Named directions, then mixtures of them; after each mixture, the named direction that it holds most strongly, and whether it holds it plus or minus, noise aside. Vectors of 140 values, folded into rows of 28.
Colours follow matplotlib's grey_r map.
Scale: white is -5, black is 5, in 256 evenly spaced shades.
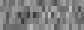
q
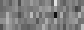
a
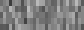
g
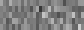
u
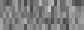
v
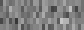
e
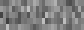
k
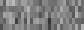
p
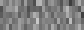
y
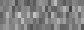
q, minus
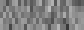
v, plus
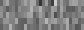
v, minus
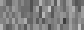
v, plus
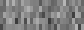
p, plus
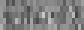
p, minus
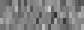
v, plus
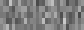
g, minus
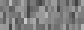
g, minus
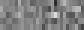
a, minus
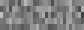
k, minus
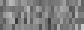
p, plus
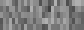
v, minus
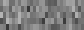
k, minus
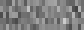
k, plus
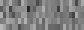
g, minus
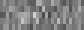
q, minus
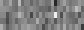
a, minus
